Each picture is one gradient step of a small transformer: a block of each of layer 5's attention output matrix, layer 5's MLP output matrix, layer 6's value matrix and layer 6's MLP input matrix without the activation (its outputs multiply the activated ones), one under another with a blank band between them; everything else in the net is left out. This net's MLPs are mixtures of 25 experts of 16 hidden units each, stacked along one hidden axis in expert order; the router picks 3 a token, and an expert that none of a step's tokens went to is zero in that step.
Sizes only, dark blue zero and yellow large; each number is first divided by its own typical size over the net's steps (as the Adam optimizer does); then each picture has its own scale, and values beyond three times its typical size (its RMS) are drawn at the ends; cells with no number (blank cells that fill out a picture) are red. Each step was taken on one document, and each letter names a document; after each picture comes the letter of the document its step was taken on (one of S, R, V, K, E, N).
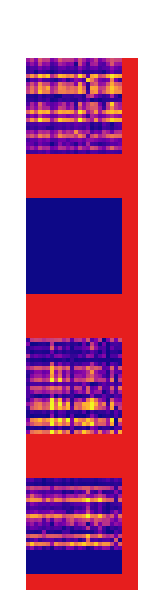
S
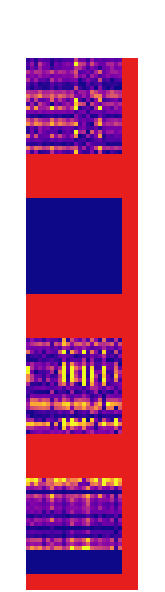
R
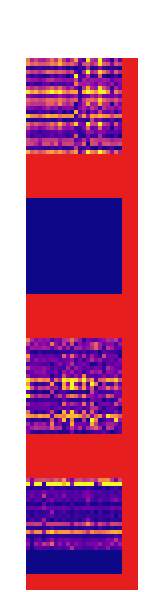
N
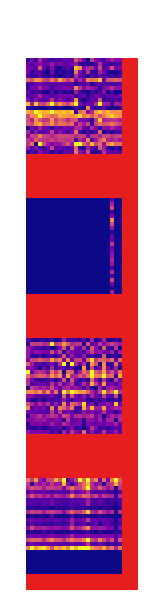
R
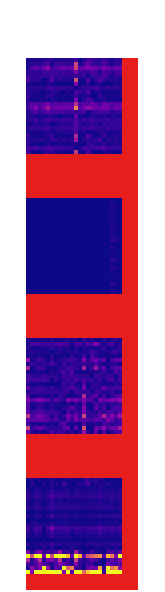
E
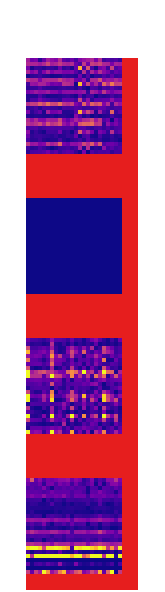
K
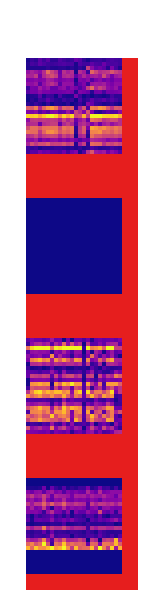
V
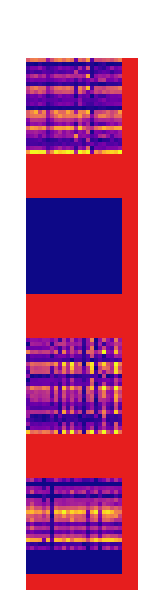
V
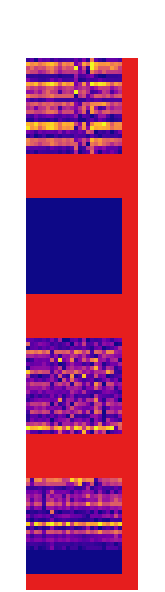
N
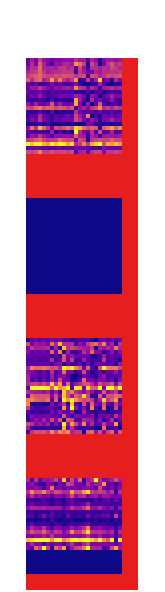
R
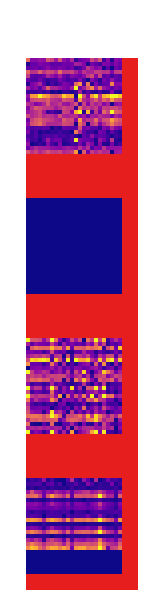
K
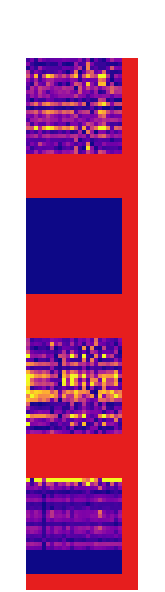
K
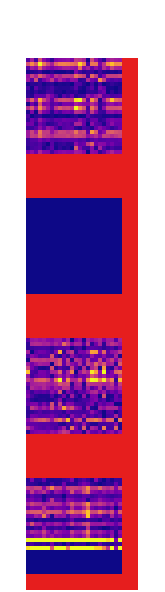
R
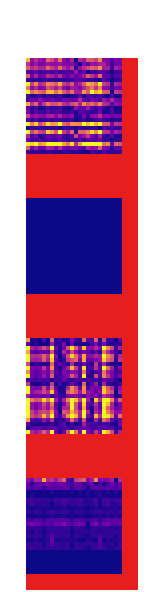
K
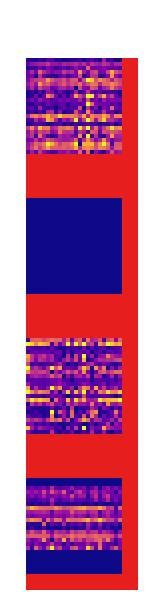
S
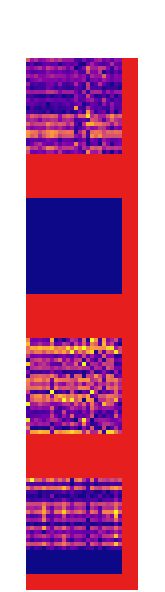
V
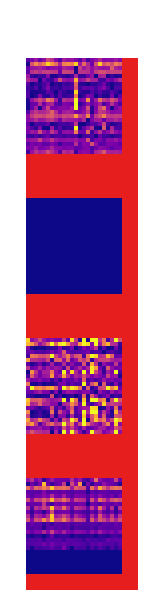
E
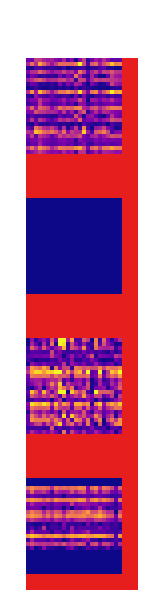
S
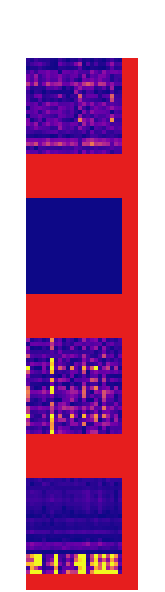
K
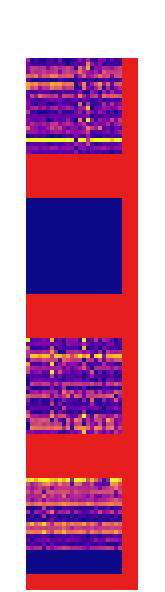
N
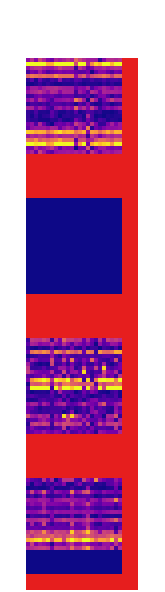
R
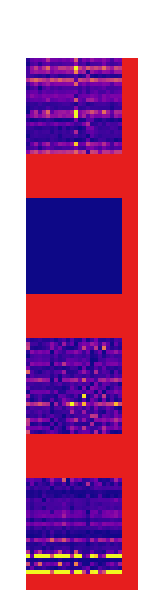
E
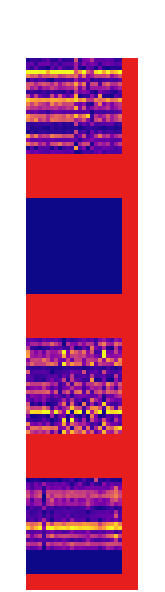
N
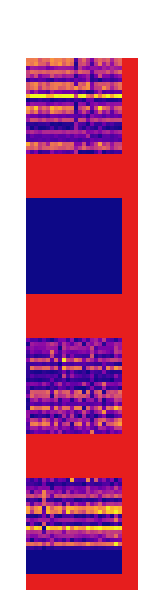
N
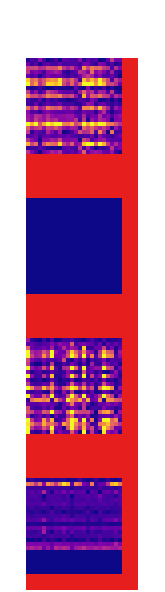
K
